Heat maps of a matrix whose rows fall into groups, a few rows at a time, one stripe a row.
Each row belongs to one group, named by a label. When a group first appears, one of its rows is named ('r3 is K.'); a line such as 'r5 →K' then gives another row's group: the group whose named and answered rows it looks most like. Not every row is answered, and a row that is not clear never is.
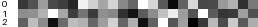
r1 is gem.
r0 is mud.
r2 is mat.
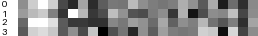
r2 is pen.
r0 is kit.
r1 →mat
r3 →pen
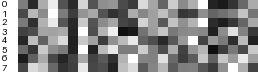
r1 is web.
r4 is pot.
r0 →gem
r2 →gem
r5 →gem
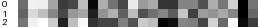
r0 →kit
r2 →kit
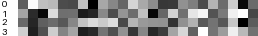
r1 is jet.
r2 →mud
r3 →jet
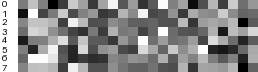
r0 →mat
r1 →pot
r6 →pen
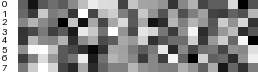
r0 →mud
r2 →jet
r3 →mud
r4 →pot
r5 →pen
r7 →kit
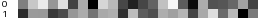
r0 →gem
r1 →mat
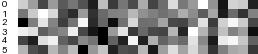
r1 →kit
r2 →web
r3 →jet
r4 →web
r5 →jet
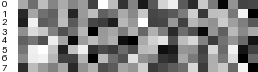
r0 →gem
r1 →pot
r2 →pot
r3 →kit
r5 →kit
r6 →kit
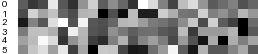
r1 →web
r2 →pot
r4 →kit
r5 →gem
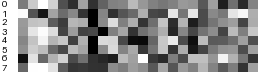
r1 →jet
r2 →mat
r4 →gem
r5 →mat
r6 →pot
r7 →pen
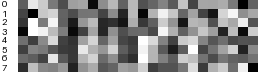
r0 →mat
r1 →web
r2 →web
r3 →pen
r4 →mud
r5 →mud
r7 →pot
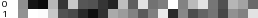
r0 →jet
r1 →pen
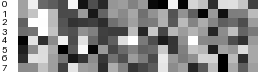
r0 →jet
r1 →kit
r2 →pen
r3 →web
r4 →pot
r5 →web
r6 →pen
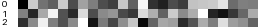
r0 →pot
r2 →web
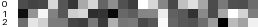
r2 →pen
